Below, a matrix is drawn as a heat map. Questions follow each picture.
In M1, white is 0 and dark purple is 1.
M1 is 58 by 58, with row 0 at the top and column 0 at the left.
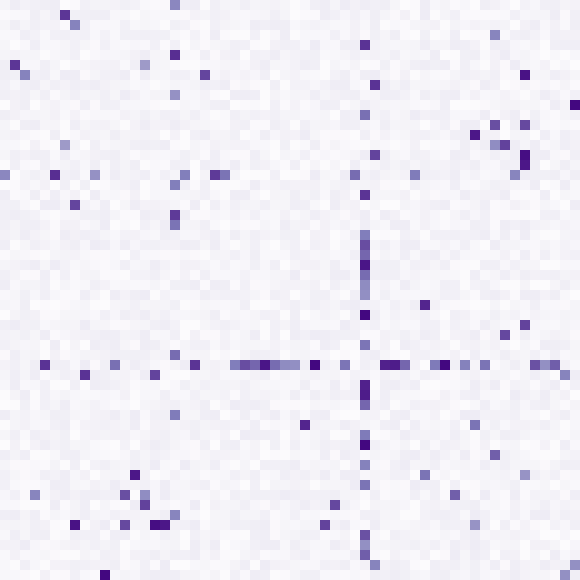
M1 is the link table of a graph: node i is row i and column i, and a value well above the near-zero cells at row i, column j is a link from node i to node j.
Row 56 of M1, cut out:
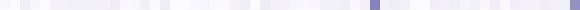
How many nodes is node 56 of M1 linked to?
2
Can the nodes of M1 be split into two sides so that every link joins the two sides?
yes
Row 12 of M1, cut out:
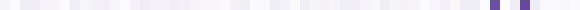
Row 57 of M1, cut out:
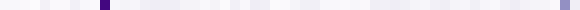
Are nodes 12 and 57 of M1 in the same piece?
yes
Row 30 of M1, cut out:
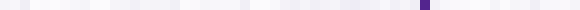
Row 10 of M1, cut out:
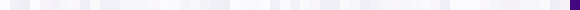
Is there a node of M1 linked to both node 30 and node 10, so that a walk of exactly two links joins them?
no
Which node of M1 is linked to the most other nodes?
node 36
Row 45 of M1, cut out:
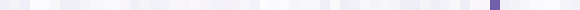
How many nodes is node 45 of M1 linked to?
1
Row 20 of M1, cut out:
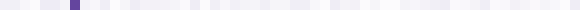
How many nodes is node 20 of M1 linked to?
1
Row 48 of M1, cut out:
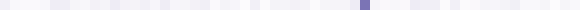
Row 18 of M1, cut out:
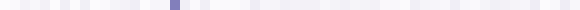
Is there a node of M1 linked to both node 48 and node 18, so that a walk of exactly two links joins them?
no
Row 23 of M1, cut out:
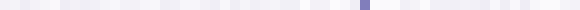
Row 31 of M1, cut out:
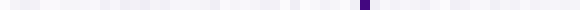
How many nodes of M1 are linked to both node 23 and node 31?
1
